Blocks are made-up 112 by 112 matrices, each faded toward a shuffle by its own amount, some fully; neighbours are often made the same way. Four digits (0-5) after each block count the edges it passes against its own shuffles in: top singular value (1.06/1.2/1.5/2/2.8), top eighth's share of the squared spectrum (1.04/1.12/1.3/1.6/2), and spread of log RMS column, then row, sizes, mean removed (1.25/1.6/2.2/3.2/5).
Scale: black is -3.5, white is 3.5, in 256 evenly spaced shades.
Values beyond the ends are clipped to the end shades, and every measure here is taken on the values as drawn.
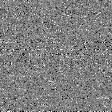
2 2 0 3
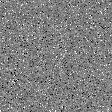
0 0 0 0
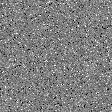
0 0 0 0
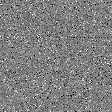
0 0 0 0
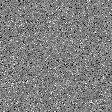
0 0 0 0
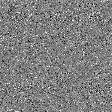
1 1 0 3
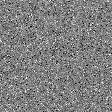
1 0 0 0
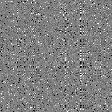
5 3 2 1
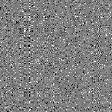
5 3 2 2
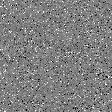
3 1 0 0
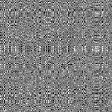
5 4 4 3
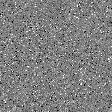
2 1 0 0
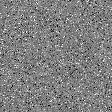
2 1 0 0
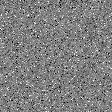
1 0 0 0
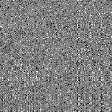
4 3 2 2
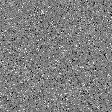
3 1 0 0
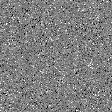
3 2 1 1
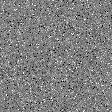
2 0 0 0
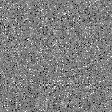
4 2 1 1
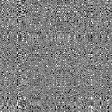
5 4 3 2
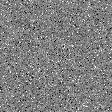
2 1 0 0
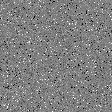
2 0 0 0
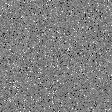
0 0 0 0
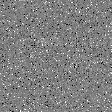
3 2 1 0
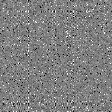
4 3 2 1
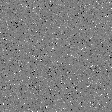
0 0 0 0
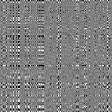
5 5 4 4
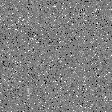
3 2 1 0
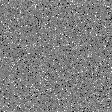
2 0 0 0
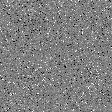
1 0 0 0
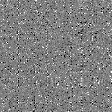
4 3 2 1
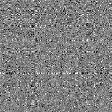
4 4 2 3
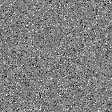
2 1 0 0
